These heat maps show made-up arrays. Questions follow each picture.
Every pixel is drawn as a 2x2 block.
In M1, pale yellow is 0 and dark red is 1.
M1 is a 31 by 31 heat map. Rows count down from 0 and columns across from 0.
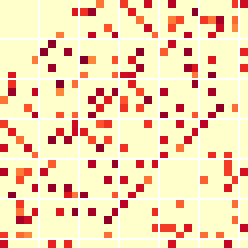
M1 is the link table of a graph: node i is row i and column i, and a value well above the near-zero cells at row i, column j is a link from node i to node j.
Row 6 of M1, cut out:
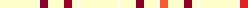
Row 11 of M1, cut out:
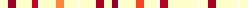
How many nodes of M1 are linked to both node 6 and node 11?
2
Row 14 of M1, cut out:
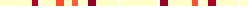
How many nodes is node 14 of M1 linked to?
7
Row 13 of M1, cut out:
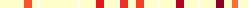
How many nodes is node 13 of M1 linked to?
7
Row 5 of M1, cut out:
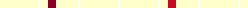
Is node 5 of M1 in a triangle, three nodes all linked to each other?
no
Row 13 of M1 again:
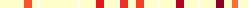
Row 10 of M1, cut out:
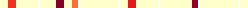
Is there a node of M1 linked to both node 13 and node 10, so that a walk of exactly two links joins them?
no
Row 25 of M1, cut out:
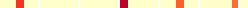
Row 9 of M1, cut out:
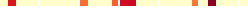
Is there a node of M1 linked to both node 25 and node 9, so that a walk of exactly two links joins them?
yes
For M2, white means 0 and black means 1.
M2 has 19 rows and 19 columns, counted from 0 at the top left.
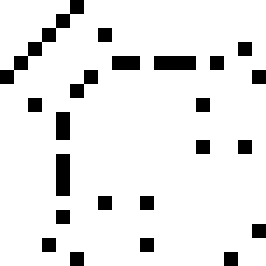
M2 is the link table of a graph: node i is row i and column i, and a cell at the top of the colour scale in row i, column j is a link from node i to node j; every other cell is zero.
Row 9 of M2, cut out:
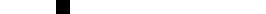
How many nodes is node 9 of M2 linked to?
1
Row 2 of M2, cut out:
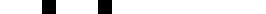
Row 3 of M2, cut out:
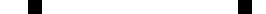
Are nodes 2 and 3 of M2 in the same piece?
yes
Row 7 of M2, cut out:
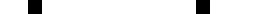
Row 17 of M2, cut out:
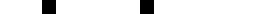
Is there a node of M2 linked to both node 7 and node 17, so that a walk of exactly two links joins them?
no
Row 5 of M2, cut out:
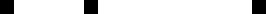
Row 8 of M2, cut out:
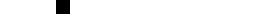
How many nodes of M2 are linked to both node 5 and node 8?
0
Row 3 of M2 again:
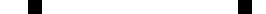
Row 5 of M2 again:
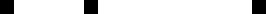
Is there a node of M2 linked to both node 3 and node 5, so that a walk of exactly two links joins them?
no
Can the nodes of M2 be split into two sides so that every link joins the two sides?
yes
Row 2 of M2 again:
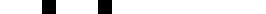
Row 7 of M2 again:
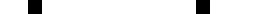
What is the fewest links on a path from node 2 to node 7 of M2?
1
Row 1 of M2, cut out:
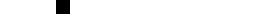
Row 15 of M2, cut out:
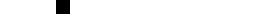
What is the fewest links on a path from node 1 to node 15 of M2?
2
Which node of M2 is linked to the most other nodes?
node 4
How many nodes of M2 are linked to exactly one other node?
10
